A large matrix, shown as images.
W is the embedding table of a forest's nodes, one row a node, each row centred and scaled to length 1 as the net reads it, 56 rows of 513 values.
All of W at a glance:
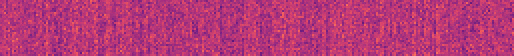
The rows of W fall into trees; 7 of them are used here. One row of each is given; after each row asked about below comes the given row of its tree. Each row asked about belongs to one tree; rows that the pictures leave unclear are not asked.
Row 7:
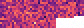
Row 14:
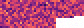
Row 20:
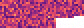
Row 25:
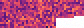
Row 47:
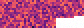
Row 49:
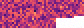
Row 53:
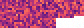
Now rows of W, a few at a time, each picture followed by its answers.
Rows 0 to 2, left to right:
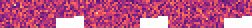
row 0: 53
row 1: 7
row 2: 49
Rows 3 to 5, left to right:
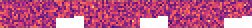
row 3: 53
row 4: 20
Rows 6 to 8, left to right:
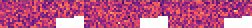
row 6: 53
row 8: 49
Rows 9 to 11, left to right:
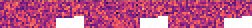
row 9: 25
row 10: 25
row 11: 20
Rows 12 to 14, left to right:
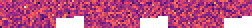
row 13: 7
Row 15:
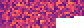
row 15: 7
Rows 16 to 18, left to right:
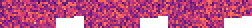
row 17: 49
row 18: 25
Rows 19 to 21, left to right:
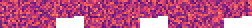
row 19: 20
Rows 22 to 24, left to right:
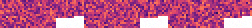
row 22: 53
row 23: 53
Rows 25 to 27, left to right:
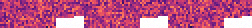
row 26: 7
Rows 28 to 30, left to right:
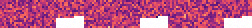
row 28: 53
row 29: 7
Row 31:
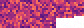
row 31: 53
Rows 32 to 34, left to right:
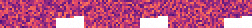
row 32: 53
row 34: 49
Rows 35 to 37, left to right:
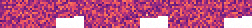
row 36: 49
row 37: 7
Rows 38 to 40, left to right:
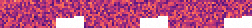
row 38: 47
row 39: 14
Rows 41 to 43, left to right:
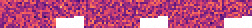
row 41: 47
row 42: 14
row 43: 7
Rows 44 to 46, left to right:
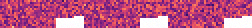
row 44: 20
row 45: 25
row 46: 14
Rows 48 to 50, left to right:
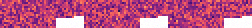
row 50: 25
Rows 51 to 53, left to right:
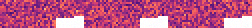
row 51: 47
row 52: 7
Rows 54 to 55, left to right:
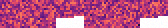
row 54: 53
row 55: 7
